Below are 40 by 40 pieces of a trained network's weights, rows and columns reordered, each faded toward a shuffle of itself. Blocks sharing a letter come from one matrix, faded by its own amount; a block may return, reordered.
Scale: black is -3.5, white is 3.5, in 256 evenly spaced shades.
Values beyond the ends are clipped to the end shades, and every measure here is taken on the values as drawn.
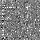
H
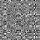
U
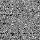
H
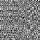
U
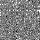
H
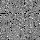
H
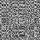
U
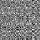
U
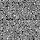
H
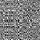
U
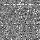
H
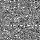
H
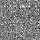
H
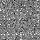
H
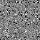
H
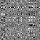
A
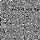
H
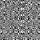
A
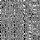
A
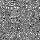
H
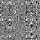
A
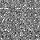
H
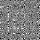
A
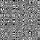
A
